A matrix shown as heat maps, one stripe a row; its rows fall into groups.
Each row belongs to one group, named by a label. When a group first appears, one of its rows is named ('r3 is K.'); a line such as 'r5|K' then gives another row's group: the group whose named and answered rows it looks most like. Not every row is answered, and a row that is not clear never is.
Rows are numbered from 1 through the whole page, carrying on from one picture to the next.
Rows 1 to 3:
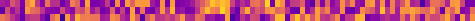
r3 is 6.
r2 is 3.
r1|3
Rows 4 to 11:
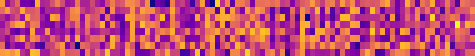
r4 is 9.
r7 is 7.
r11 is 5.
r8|3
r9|7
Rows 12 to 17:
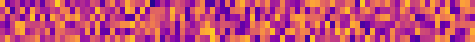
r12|9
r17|5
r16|7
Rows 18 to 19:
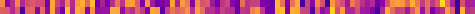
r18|6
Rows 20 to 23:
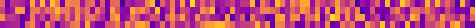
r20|6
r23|3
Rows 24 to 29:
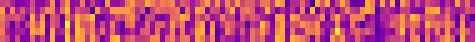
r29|6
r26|6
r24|3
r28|6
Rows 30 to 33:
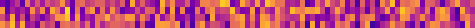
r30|3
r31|6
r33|5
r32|5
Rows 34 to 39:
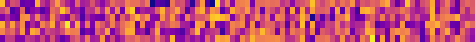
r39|3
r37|5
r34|9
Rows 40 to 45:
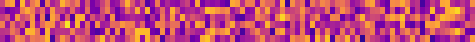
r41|3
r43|5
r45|7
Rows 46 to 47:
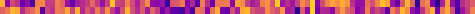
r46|9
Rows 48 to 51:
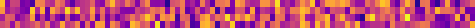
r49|6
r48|9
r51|7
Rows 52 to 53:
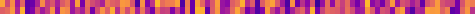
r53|5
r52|5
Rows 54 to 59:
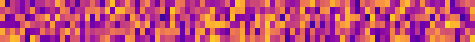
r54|9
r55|5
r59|5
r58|5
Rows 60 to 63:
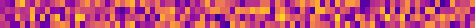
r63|5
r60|7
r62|6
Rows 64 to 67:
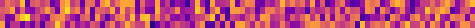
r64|5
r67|9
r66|7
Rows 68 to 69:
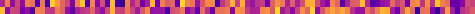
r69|9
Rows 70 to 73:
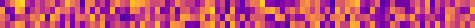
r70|7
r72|6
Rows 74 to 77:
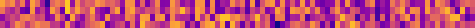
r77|7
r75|6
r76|3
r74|5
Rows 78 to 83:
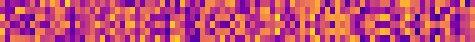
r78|6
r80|9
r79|7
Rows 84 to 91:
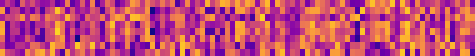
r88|9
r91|6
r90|6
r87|9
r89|9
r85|9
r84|3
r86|7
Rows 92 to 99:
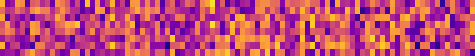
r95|5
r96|5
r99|3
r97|3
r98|9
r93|7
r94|9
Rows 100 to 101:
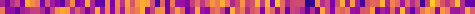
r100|3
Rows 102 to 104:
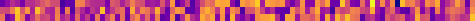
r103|7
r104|7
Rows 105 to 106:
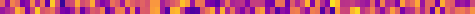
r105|6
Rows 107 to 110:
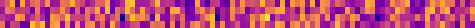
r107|5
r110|6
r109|7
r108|5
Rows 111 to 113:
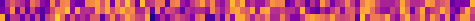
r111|5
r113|9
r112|5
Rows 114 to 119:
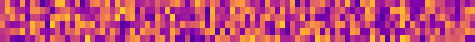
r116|5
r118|7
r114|5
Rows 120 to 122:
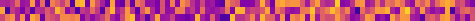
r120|6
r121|9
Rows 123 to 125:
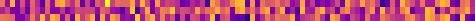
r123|5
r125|6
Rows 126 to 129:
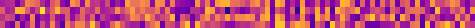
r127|7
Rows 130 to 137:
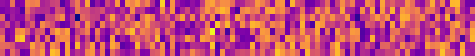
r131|3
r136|6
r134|7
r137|6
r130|3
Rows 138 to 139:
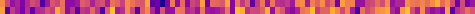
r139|9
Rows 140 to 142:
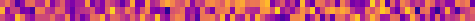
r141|9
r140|3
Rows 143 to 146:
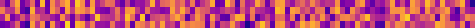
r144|6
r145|5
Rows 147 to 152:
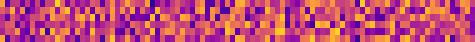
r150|3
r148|5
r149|6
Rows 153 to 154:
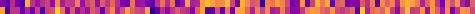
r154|9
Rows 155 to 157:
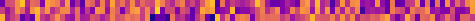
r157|9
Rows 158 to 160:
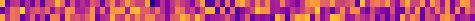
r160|6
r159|7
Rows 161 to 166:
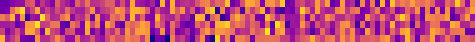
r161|3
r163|5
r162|7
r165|3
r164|3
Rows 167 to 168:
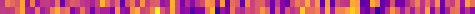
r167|7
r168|7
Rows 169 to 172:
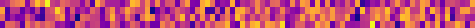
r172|3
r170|9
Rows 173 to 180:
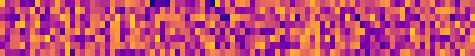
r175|5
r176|7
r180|6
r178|7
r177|6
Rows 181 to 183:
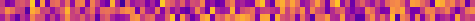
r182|5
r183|3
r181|6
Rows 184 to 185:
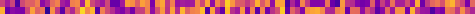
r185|6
